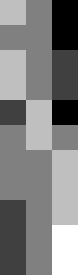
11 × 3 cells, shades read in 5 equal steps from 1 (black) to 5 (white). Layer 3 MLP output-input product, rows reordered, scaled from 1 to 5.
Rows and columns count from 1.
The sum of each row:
8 7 9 9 7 10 10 10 9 10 10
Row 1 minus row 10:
2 0 -4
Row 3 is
4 3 2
